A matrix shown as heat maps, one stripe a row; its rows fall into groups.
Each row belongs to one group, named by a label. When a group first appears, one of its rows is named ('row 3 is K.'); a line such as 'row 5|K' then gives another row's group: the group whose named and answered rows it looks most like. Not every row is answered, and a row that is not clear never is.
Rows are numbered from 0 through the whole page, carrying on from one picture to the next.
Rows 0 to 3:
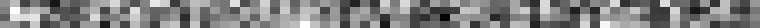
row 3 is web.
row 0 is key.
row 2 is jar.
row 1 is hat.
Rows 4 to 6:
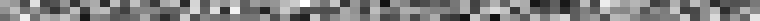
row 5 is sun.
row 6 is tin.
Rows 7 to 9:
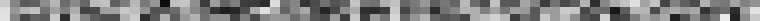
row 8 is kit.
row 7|sun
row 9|kit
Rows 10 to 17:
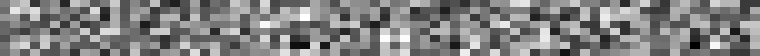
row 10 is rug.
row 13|kit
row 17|web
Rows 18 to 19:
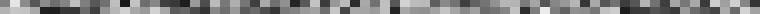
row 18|rug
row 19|key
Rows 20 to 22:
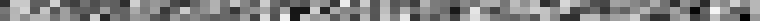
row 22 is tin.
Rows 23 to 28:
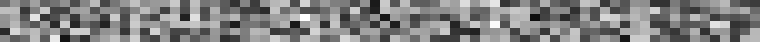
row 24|sun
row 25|web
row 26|hat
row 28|kit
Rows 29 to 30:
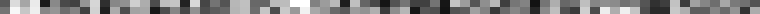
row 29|jar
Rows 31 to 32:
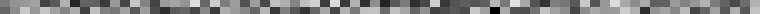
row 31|web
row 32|tin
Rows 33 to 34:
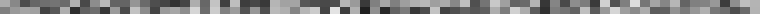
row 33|sun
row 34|web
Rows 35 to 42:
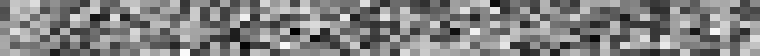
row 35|jar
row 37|rug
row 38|key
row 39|hat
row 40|kit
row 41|sun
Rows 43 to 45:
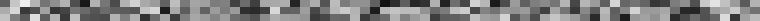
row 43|jar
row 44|sun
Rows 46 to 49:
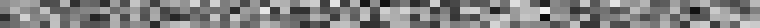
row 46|web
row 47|hat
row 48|rug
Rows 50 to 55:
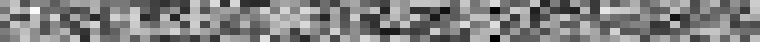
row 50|sun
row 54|jar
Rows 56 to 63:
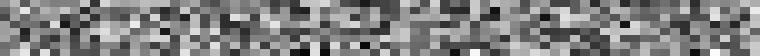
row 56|key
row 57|tin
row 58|rug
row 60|sun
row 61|key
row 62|web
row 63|hat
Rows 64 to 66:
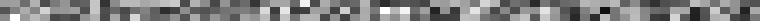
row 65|tin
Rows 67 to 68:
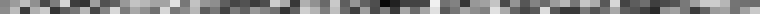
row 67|jar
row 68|key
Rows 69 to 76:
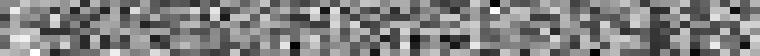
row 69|tin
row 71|rug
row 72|kit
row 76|key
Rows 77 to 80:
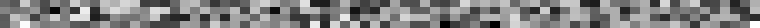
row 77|kit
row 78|key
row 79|rug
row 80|web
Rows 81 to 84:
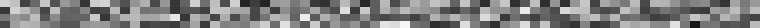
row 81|sun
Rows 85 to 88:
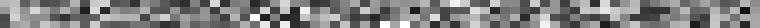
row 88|tin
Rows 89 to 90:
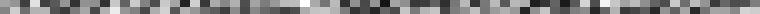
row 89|web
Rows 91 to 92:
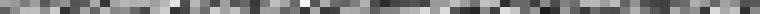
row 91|jar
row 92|rug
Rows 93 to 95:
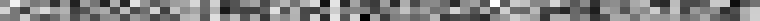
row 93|hat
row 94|sun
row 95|web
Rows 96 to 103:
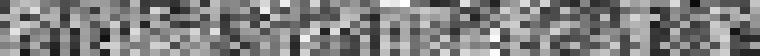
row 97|rug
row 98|sun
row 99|rug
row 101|hat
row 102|key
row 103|hat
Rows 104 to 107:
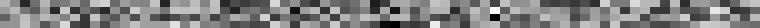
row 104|sun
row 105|hat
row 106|tin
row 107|jar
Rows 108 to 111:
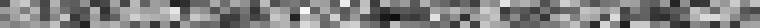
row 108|rug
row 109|jar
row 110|jar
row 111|kit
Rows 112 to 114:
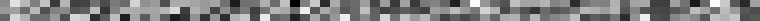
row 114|rug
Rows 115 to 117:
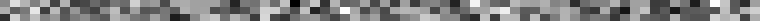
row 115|hat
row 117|rug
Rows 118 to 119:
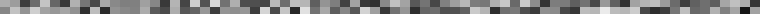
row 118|sun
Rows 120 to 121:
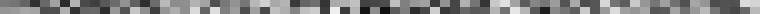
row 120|kit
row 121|web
